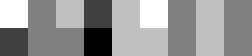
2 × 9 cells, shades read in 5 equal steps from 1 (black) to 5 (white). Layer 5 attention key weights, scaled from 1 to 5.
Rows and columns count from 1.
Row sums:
33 27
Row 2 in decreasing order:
4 4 4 3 3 3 3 2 1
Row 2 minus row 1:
-3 0 -1 -1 0 -1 0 0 0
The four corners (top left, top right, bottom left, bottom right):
5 3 2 3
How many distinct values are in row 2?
4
